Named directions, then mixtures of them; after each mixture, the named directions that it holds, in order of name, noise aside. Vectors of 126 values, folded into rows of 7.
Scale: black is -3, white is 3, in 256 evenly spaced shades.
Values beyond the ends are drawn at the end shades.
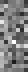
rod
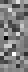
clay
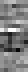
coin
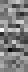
clay, coin, rod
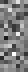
clay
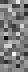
clay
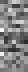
clay, coin, rod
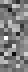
clay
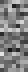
clay, coin, rod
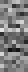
clay, coin, rod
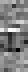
coin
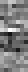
coin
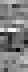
coin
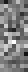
clay, coin, rod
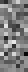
clay, rod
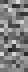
clay, coin, rod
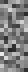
clay, coin, rod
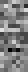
clay, coin, rod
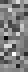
clay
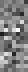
clay, coin, rod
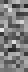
clay, coin, rod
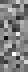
clay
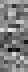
clay, coin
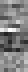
coin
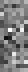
clay, coin, rod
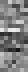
coin, rod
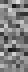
clay, coin, rod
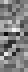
clay, coin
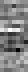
coin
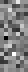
clay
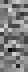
clay, coin, rod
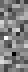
clay, rod
